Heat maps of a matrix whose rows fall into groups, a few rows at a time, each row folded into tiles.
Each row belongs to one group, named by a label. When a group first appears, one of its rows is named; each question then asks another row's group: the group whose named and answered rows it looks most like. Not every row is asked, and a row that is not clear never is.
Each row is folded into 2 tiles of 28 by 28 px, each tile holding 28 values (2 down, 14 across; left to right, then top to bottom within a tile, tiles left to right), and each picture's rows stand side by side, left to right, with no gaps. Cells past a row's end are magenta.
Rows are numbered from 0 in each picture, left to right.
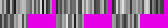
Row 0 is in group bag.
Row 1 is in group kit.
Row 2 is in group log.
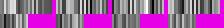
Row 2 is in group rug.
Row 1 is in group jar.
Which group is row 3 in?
bag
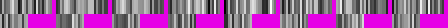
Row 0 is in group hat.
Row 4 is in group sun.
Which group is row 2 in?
log
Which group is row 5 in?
kit
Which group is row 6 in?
jar
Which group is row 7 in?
hat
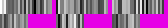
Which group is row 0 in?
bag
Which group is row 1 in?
hat
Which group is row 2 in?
jar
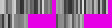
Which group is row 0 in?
jar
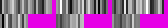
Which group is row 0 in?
hat
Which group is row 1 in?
bag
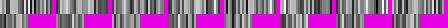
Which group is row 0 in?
jar
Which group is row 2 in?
hat
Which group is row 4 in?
sun
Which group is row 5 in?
jar
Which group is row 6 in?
rug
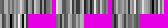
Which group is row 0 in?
rug
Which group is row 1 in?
jar
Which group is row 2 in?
rug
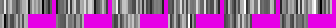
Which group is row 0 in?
log
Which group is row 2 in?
jar
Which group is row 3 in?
hat
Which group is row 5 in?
rug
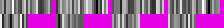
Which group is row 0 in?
hat
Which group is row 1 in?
rug
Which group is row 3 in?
kit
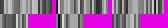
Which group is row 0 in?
log
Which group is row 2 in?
bag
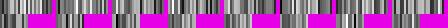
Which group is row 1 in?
rug
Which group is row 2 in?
log
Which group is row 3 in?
bag
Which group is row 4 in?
jar
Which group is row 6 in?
kit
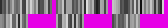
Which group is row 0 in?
kit
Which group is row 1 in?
kit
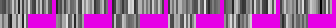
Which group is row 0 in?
hat
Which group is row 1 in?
kit
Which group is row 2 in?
sun
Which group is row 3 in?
kit
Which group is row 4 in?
kit
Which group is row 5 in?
rug
